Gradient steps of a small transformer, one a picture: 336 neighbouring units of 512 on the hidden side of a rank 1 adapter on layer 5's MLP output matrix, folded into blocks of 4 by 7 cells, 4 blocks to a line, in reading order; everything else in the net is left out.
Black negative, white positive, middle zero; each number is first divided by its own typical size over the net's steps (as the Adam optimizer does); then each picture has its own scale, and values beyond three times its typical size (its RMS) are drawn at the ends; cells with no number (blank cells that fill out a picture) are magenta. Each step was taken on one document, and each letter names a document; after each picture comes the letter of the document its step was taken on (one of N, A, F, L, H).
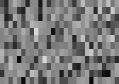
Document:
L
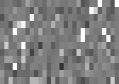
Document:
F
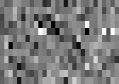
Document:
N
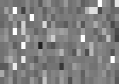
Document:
F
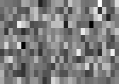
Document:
F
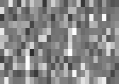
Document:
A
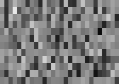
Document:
L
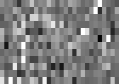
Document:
F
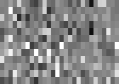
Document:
A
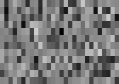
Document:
L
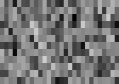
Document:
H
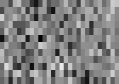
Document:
A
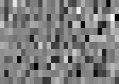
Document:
H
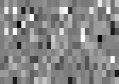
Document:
F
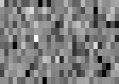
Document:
L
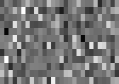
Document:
N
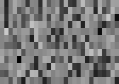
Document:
L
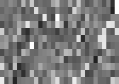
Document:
N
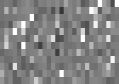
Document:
F
